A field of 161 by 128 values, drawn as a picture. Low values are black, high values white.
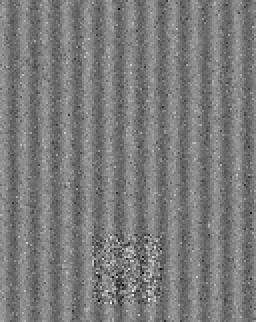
Odd rows or columns: none. Slope: none. Roughest part: bottom middle. Stripes: upright, repeating 12 times. Odd patch: rougher, in the bottom middle.
